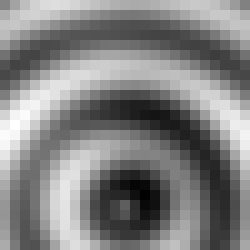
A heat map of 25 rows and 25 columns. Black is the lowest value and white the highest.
Lone odd cells: none. Rings: centred on the bottom middle. Ninth with the lowest average: bottom middle. Ninth with the highest average: middle left.
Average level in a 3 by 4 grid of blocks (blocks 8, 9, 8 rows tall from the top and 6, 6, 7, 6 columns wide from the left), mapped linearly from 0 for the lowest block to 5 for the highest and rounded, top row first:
3322 | 5303 | 3300
